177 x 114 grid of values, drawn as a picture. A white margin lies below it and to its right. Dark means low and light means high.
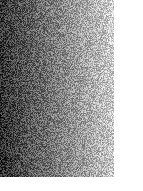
There are no regular stripes. No single row or column stands out from its neighbours. Fine speckle covers the field. Overall the values sit about 50% of the way up the scale. There is an overall slope up to the right.
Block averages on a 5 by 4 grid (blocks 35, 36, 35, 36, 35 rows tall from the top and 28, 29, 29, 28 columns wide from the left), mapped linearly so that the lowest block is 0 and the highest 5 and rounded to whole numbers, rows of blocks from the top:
0 2 3 5 / 0 2 3 5 / 0 2 3 5 / 0 2 3 5 / 0 2 3 5
